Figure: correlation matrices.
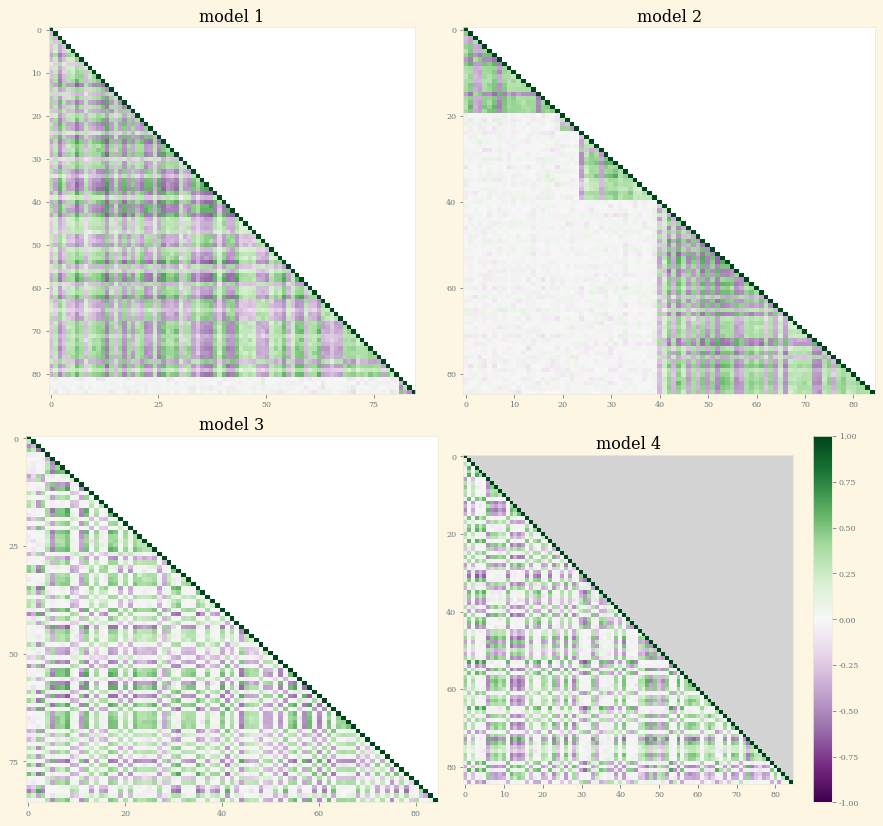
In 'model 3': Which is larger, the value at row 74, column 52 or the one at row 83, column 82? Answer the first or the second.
the first
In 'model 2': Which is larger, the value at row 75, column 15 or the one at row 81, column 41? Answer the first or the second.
the second
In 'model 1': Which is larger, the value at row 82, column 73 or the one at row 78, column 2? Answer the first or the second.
the first
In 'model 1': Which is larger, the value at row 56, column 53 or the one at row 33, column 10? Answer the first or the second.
the first
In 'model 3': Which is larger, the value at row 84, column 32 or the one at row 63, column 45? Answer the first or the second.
the first
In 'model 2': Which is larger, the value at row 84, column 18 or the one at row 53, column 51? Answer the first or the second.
the second
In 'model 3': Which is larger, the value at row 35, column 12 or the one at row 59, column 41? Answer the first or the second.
the first
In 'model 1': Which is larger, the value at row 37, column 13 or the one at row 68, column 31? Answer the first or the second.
the first
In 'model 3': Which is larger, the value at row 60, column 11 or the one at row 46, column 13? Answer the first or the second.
the first
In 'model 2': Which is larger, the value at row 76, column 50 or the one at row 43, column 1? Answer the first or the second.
the first
